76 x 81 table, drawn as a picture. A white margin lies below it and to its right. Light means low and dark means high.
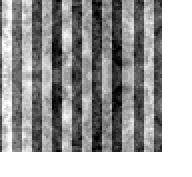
Mirror symmetry: top to bottom. Stripes: upright, repeating 8 times. Grain: streaks running down.
